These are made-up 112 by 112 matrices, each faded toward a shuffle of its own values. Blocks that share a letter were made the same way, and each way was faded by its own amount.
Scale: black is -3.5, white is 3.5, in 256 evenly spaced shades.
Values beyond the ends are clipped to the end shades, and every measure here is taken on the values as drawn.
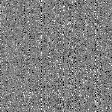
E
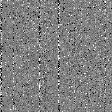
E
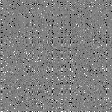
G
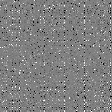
G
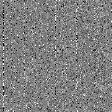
E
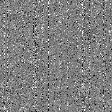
E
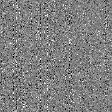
E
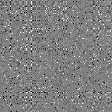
G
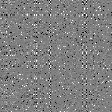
G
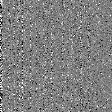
E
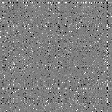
G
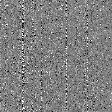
E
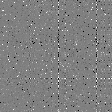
G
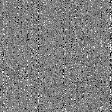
E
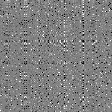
G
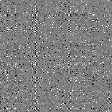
G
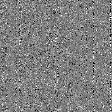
E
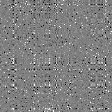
G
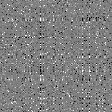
G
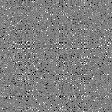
G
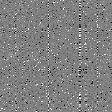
G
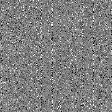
E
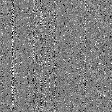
E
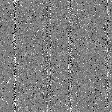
E
